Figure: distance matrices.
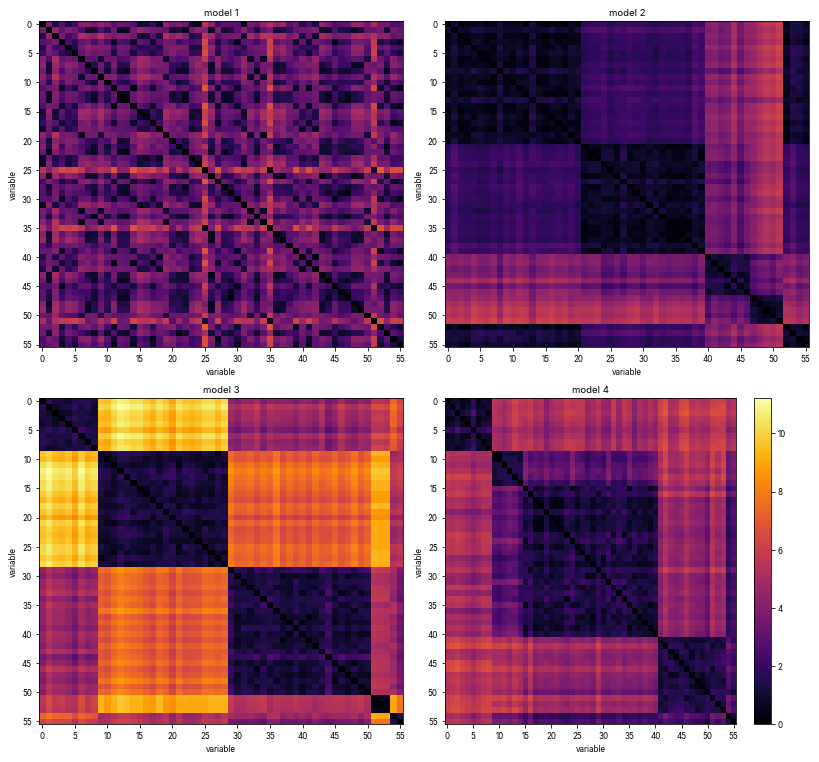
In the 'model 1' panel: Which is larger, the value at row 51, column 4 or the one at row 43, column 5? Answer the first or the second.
the first
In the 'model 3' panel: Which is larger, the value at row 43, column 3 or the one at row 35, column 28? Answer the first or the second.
the second
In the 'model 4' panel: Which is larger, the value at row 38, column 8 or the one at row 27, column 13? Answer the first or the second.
the first
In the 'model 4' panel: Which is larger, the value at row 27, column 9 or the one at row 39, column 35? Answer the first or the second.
the first
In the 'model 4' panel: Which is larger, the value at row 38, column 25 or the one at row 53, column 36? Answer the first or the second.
the second
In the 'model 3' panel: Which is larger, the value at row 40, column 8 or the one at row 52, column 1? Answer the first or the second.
the second
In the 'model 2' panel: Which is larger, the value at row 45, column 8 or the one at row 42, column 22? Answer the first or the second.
the second
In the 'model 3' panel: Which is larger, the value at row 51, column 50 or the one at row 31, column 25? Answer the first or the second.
the second
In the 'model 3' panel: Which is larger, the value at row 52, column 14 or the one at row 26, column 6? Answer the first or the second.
the second
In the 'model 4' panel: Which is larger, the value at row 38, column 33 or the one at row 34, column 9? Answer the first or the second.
the second
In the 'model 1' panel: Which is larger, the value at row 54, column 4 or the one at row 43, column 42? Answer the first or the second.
the second
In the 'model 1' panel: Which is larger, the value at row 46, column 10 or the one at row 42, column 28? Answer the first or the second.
the second
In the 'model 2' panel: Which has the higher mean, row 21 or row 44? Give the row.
44
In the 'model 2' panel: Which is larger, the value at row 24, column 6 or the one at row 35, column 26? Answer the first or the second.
the first
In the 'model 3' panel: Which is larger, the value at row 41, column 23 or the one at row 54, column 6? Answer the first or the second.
the second
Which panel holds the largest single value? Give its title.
model 3
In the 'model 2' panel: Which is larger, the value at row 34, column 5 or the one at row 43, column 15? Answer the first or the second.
the second
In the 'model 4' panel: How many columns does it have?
56
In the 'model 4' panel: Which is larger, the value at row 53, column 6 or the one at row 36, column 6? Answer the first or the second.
the first
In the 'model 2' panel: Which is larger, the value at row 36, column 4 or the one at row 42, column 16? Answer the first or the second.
the second
